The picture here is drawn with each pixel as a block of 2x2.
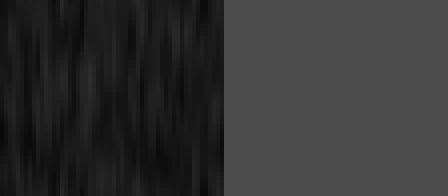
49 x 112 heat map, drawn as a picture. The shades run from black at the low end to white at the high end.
It is made of 1 by 2 panels. Panel 1,1: very low, streaked downward, faint in contrast. Panel 1,2: low, flat.
